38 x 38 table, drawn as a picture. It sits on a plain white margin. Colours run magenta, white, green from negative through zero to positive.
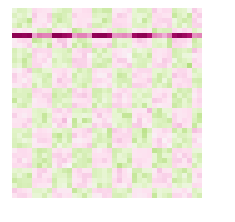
Row 6 stands out from the rest. A checkerboard runs through the table. On average the colour sits 50% of the way up the scale. No overall slope runs across the table.
